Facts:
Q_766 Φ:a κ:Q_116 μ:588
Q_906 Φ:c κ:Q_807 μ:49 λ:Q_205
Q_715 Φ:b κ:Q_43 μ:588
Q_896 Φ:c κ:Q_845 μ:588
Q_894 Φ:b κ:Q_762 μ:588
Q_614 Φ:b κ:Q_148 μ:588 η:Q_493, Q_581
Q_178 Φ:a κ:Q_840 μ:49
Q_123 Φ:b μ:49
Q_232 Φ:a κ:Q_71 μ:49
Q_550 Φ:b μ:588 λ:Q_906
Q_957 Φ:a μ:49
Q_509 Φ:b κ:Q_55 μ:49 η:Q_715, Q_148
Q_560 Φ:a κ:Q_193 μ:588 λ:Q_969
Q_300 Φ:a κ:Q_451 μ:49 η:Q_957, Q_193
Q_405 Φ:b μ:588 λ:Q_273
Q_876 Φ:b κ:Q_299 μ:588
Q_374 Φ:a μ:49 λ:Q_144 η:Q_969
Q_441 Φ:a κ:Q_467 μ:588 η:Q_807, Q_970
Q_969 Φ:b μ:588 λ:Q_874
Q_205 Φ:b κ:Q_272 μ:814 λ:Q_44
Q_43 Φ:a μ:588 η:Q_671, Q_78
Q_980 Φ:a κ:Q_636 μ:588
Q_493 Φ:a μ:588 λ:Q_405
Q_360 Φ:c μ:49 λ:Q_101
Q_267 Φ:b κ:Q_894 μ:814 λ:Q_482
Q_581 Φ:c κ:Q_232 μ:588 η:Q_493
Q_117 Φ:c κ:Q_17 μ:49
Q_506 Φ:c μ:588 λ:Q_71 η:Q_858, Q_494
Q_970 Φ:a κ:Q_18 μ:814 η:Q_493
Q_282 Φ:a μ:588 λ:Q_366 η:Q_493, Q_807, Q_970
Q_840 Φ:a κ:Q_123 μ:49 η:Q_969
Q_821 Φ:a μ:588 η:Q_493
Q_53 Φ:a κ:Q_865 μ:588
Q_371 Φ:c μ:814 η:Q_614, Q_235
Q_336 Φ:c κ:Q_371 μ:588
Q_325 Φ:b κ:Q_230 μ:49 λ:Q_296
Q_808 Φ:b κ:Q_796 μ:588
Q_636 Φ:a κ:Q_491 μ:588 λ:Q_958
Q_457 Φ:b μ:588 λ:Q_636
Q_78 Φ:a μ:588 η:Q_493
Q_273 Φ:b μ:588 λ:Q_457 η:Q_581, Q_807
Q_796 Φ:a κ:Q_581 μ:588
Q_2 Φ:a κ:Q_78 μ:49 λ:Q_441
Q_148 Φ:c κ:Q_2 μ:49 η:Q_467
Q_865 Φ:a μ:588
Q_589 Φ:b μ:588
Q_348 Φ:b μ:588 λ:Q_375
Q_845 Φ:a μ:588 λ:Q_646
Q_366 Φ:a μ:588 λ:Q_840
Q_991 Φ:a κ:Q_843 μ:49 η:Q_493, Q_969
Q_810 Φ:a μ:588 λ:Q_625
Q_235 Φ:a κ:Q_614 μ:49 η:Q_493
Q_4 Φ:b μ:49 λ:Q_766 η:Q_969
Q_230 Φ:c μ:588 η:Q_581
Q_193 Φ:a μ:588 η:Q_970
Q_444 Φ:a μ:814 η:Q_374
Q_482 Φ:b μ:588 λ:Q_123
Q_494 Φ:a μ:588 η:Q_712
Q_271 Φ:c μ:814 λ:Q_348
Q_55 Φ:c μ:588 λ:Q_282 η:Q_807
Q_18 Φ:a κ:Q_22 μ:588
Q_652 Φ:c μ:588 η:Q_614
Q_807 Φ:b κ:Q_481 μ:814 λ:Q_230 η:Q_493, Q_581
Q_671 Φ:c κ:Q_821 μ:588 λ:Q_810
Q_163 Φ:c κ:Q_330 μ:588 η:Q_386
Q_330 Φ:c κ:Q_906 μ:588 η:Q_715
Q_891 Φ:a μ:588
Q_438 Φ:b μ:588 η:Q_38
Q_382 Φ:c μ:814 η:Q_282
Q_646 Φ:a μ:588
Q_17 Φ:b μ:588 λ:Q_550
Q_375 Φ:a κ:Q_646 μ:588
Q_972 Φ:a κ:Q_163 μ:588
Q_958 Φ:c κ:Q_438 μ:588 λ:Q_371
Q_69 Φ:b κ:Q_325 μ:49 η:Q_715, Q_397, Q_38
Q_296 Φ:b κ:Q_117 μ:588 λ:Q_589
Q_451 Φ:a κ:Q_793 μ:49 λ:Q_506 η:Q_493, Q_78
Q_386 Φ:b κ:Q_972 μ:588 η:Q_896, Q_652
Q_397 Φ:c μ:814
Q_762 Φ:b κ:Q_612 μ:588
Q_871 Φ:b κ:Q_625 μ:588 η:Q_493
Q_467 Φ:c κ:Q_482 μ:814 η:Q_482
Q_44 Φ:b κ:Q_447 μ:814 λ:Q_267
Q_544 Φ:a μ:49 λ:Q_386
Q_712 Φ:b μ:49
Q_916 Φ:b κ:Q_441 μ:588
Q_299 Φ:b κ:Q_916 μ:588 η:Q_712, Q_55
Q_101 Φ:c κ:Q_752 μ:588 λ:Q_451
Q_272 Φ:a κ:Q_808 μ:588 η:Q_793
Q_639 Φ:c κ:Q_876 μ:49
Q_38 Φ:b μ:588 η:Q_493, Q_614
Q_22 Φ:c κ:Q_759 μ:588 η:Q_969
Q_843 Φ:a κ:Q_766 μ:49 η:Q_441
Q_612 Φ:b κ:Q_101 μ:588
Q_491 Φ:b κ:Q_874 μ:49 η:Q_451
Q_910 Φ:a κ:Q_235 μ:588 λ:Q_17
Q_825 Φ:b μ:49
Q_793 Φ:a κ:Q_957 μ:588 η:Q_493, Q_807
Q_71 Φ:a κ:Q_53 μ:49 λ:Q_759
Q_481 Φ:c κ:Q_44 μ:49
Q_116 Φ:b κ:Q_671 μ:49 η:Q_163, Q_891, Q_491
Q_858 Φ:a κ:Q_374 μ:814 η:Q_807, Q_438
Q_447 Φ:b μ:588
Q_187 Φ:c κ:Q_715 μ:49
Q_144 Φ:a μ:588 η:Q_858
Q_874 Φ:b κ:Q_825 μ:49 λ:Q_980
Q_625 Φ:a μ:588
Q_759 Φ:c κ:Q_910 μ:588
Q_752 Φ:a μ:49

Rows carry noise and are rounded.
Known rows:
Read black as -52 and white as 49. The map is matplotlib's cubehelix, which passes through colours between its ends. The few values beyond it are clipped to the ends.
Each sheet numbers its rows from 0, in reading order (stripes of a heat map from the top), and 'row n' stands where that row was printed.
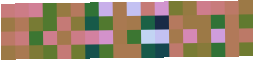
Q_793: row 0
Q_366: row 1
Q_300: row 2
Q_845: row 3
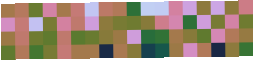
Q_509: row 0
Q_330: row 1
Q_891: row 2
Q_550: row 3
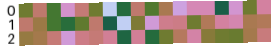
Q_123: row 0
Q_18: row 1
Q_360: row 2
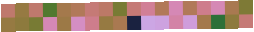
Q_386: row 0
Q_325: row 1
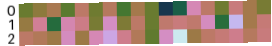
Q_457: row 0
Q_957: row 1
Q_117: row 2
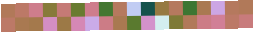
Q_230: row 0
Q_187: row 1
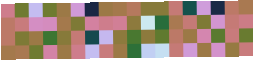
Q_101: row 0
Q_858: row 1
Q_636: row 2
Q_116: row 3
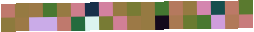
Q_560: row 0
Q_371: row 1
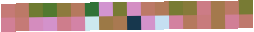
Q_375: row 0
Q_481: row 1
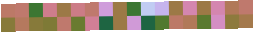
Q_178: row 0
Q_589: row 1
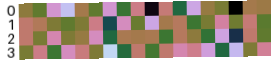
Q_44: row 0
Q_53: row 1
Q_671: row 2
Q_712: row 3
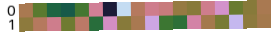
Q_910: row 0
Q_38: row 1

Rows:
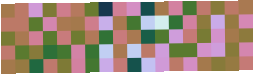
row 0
Q_55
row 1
Q_991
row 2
Q_273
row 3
Q_759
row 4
Q_2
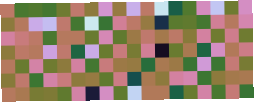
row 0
Q_22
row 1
Q_382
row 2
Q_972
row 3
Q_444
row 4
Q_958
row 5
Q_544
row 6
Q_796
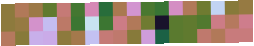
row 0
Q_438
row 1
Q_397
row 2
Q_467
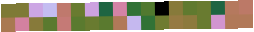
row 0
Q_271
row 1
Q_193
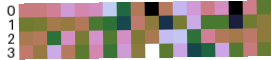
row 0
Q_906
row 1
Q_482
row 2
Q_232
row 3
Q_581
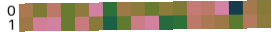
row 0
Q_296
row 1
Q_282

